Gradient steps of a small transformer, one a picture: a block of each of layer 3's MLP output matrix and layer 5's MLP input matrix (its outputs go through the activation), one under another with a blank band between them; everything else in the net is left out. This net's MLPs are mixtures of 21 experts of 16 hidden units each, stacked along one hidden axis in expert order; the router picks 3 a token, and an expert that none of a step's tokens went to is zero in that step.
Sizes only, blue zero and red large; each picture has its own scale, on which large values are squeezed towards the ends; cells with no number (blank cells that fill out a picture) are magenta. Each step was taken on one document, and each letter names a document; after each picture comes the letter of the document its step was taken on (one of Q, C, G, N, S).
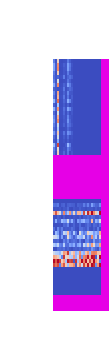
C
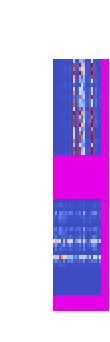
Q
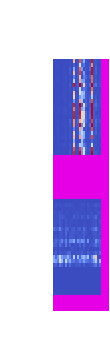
Q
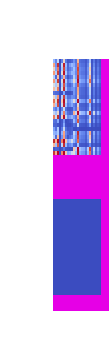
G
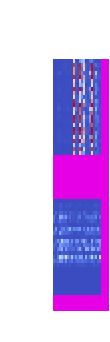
Q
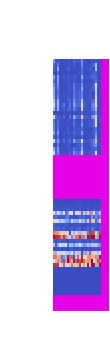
C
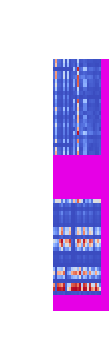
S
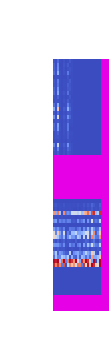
C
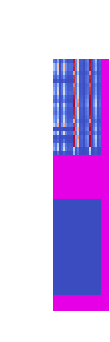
G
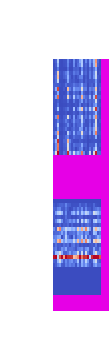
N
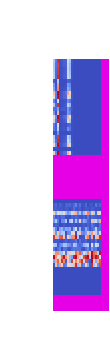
C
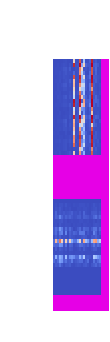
Q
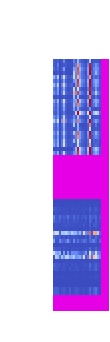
G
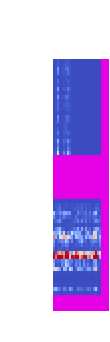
N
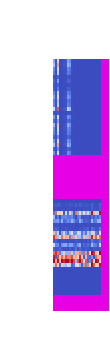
C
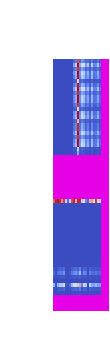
S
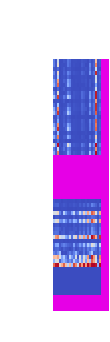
C
